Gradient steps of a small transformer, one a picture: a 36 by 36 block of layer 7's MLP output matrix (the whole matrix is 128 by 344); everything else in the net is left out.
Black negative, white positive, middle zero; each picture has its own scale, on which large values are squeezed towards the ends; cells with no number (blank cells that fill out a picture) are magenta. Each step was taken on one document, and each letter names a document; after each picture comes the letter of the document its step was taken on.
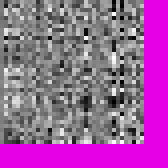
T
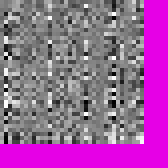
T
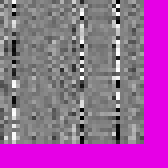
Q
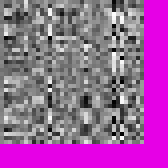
T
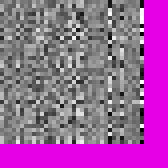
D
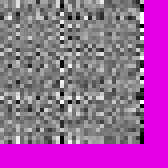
D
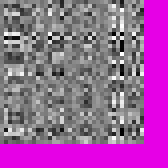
T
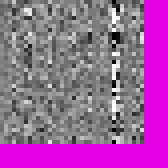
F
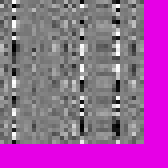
Q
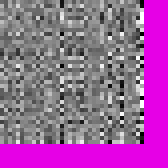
D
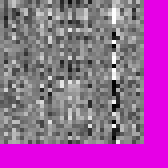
F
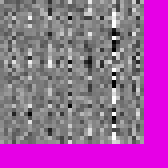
F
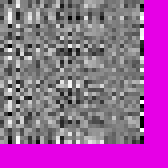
D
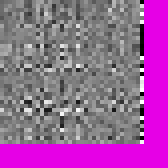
D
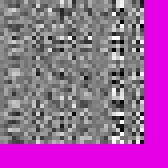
T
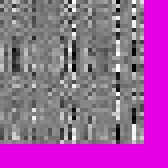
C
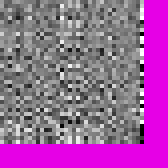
D
